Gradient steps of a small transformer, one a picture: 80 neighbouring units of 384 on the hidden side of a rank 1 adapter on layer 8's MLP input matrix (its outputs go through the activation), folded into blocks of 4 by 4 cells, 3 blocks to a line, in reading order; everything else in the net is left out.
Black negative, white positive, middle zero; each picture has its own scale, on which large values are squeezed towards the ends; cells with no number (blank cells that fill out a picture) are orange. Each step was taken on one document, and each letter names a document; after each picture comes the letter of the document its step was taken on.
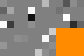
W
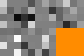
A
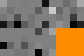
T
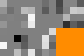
A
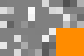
W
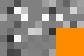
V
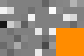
W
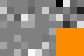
A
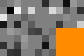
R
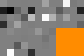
R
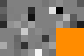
W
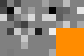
R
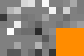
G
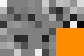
A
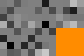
T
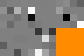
W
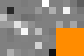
G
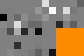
G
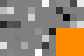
W
